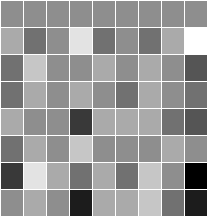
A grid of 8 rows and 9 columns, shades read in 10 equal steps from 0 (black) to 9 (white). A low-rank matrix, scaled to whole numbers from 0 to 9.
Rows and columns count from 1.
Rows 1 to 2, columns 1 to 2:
5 5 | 6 4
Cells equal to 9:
1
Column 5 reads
5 4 6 5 6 5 6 6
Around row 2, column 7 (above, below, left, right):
5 6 5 6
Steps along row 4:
up down up down down up down down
